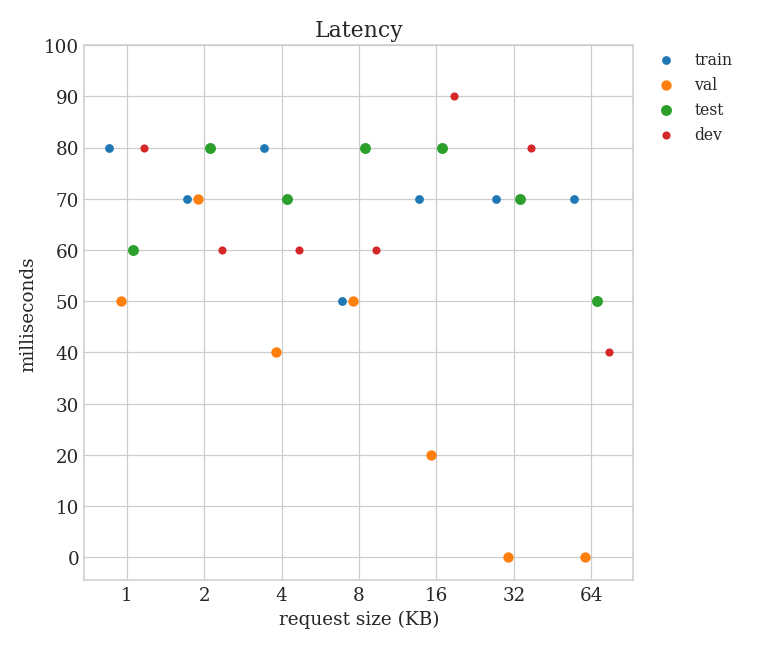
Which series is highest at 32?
dev
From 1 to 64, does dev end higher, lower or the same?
lower
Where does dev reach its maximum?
16
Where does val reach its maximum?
2
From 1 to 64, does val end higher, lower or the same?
lower
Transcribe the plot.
Title: Latency
x-axis: request size (KB), ticks 1 2 4 8 16 32 64
y-axis: milliseconds, ticks 0 10 20 30 40 50 60 70 80 90 100
Legend: train, val, test, dev
Values:
train: 80 70 80 50 70 70 70
val: 50 70 40 50 20 0 0
test: 60 80 70 80 80 70 50
dev: 80 60 60 60 90 80 40
